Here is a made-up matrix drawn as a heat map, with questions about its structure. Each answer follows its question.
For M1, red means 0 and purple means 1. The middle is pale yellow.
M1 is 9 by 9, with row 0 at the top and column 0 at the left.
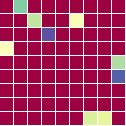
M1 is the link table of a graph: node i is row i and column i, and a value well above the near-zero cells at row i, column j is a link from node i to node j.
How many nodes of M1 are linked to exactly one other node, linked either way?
3
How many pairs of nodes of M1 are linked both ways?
0
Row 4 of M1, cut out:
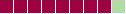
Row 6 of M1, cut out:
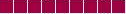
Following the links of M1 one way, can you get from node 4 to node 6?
yes
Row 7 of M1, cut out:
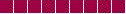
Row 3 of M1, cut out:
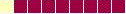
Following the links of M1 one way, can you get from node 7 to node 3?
no
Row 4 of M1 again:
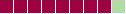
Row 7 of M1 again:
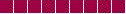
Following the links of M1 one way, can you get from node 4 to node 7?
yes
